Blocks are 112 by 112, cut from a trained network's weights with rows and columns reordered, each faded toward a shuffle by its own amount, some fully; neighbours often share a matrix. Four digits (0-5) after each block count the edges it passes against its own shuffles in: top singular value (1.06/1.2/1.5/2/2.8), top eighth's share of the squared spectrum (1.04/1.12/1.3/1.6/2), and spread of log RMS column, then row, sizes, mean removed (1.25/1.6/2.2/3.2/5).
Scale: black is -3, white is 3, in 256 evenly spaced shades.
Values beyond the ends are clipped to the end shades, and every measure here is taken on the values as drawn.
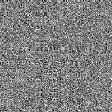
4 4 2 2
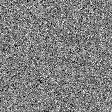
0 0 0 0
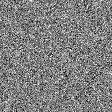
1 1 0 0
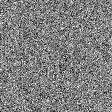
0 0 0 0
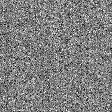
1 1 0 0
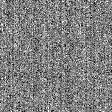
3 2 0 1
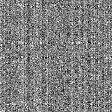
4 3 1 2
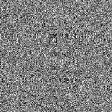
3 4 2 2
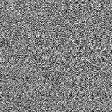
4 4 2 2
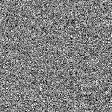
3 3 1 1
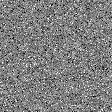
0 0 0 0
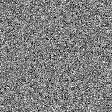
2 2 0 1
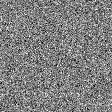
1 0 0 0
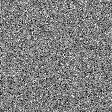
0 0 0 0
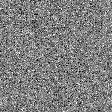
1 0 0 0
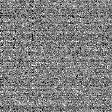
3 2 2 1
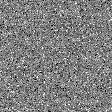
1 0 0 0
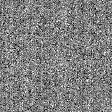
2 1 0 0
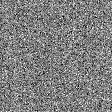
0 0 0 0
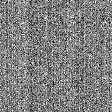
3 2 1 2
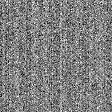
3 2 0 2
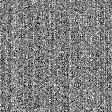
3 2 0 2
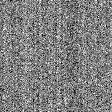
3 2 0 1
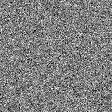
1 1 0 0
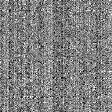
4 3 1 3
